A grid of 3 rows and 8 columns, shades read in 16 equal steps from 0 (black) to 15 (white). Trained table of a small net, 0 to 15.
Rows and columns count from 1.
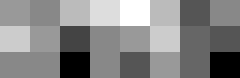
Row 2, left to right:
12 9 4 8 9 12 6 5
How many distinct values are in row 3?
5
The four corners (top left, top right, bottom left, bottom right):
9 8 8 0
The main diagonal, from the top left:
9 9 0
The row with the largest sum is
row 1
